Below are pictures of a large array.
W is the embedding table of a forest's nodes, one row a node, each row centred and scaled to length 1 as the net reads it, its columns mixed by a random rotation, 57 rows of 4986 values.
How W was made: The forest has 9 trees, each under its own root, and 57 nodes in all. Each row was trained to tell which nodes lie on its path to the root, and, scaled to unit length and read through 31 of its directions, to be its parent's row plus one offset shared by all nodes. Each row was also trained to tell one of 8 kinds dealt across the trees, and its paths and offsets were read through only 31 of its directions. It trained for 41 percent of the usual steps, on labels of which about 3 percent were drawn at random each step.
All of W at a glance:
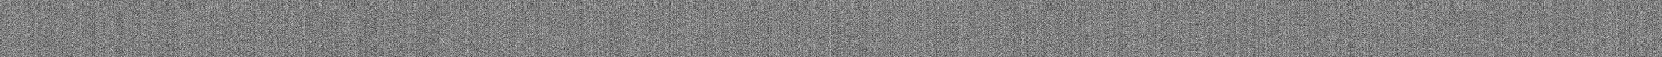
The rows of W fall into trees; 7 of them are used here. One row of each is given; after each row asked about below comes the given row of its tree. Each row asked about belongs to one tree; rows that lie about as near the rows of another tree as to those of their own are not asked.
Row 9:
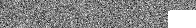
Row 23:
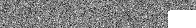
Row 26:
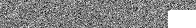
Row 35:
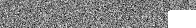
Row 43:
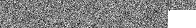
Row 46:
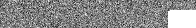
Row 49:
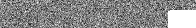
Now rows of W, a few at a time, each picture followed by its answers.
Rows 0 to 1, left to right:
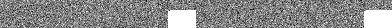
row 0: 49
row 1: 9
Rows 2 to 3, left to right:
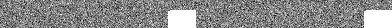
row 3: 46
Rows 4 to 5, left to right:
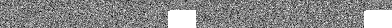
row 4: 46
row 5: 9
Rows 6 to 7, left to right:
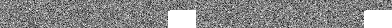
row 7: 9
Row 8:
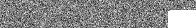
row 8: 35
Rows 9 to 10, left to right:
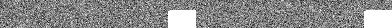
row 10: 46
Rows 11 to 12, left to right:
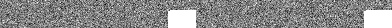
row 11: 49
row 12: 23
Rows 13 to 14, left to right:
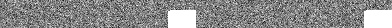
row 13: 49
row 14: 26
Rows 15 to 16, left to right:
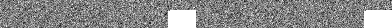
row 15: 43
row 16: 9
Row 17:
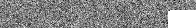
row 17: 49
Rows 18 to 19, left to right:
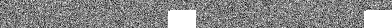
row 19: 46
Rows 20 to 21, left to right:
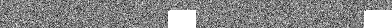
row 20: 26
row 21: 43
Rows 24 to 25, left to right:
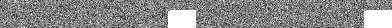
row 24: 49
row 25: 49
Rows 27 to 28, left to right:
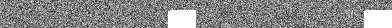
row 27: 43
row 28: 46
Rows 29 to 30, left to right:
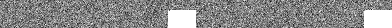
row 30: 46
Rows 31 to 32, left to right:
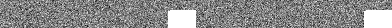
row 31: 43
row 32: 46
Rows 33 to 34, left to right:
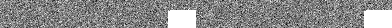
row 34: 26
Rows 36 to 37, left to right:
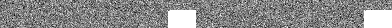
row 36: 35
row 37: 43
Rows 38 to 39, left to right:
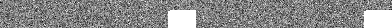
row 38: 9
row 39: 35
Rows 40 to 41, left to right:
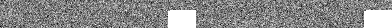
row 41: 23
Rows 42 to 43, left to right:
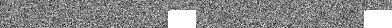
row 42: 46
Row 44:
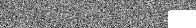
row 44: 9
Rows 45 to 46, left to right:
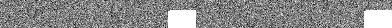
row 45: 9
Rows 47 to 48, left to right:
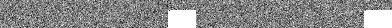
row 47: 43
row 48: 49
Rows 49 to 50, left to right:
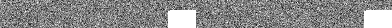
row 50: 43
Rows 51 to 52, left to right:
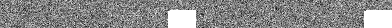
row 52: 26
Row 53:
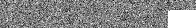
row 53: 49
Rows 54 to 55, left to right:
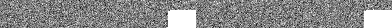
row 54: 43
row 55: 43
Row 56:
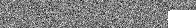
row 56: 46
